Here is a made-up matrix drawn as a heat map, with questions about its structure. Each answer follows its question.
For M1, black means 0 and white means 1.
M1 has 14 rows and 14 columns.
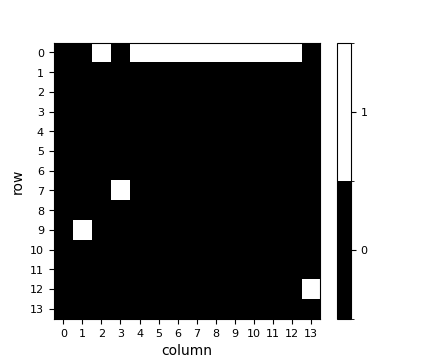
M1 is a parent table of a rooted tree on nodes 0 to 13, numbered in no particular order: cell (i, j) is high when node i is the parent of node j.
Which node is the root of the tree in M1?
0
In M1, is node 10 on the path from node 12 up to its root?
no
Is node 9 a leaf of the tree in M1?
no
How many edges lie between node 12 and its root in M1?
1
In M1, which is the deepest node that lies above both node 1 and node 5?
0
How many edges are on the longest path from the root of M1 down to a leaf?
2
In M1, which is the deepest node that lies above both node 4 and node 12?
0
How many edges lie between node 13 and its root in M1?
2
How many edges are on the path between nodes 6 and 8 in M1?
2
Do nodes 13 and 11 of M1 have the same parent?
no
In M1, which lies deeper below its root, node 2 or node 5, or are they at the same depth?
the same depth
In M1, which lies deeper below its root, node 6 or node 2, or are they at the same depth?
the same depth
